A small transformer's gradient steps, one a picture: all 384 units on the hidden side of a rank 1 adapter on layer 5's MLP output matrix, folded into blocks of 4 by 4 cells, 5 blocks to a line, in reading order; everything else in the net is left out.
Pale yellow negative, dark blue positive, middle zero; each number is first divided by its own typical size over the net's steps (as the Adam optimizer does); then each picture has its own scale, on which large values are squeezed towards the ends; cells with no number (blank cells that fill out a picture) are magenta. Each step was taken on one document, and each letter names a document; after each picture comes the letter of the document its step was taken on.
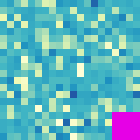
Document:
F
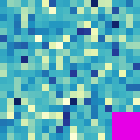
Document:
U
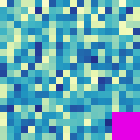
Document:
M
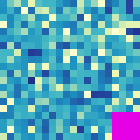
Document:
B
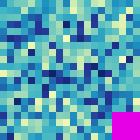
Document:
B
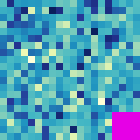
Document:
U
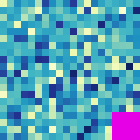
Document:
M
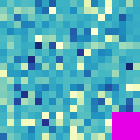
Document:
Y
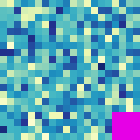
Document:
M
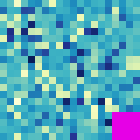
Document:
U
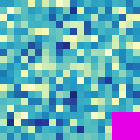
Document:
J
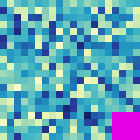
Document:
M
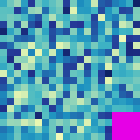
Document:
B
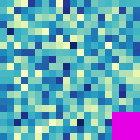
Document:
J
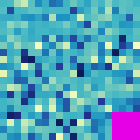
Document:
F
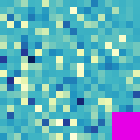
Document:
F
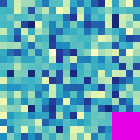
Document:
B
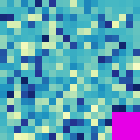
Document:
Y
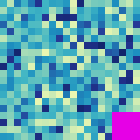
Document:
M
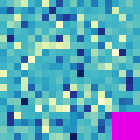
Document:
F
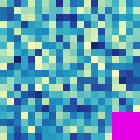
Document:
M
